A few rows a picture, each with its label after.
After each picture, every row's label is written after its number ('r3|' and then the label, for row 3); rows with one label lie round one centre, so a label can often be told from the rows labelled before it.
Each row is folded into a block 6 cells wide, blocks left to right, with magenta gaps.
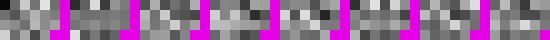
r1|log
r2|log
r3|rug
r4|rug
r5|rug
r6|log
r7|rug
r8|rug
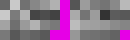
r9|rug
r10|rug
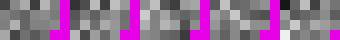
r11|log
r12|log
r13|rug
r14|rug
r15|log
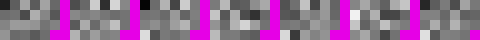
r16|log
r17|log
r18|log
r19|rug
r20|log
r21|rug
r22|log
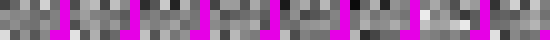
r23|log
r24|log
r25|log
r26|log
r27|log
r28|log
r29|rug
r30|log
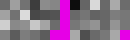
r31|rug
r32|log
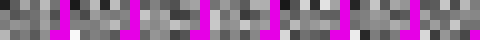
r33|log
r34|log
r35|rug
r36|rug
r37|log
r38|log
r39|log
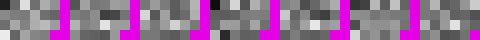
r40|log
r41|rug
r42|rug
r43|log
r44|rug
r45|log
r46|rug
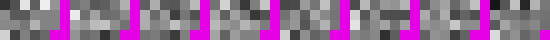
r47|log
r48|rug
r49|rug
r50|rug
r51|log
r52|rug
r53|rug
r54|log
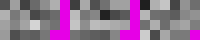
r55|rug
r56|rug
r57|log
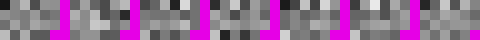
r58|log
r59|rug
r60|log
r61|log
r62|log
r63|log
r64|log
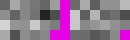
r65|rug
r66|rug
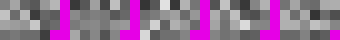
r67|rug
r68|log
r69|log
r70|rug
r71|rug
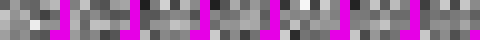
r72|rug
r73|rug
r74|log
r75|log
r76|log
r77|log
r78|log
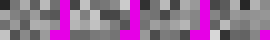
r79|log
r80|rug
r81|log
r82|log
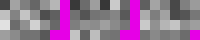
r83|rug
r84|log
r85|rug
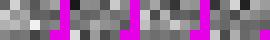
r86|rug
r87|log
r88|rug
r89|log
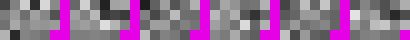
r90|log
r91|rug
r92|log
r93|rug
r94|log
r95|rug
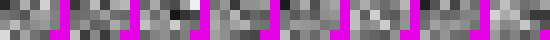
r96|log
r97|log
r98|rug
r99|rug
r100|log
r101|rug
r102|log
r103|rug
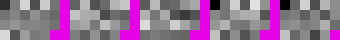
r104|log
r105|rug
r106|rug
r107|log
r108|log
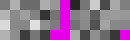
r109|rug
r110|log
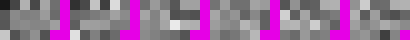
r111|log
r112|log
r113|rug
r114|rug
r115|rug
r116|rug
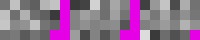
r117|rug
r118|log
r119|log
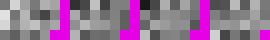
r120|rug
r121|log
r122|log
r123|log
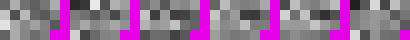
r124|rug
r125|log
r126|rug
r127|rug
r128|rug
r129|log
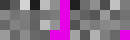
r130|log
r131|log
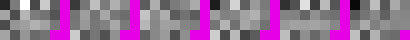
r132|log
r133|log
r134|rug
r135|log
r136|log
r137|log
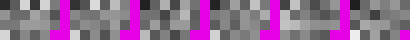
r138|log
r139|log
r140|log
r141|log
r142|rug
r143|log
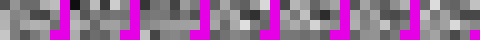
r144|rug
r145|log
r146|log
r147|rug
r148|rug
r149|rug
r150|rug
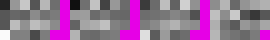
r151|log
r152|log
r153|log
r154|rug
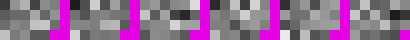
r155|log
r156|log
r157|rug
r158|log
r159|log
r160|rug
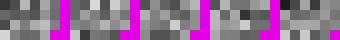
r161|log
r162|log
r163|rug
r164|rug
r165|log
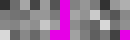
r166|log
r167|rug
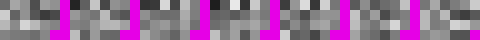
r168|rug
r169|log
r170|log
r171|log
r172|log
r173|rug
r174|rug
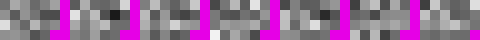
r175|rug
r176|rug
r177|rug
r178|log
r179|rug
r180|log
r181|rug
